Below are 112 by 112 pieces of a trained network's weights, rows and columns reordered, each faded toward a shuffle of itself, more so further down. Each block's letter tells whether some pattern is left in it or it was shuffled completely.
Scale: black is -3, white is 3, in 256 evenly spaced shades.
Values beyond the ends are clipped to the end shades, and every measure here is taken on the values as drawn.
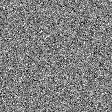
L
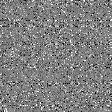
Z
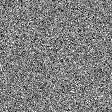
L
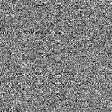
Z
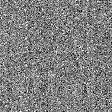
Z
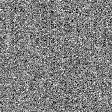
Z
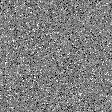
L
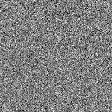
Z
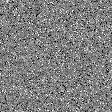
L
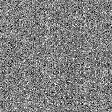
Z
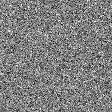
L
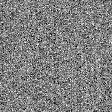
Z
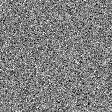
L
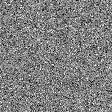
L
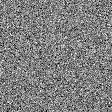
L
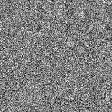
Z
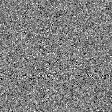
Z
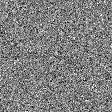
L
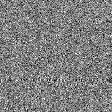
Z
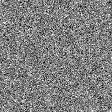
Z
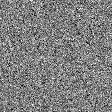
L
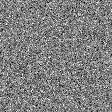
L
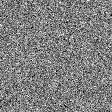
L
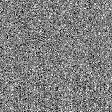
Z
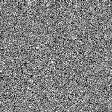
Z
